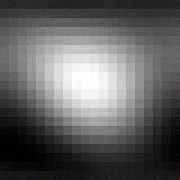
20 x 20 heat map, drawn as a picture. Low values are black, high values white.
The ninth with the highest average is the centre. On average the colour sits 40% of the way up the scale. The bottom left is the ninth with the lowest average.
